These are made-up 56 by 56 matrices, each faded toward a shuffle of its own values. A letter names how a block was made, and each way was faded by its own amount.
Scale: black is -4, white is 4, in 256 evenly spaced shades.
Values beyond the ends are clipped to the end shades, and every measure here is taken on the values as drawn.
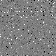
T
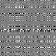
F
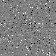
T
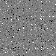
T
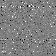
T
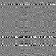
F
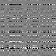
F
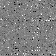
T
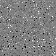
T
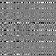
F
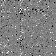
T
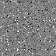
T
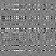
F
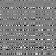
F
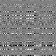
F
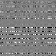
F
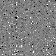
T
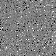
T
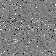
T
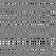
F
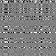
F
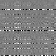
F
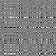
F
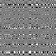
F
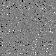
T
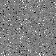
T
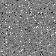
T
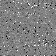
T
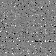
T
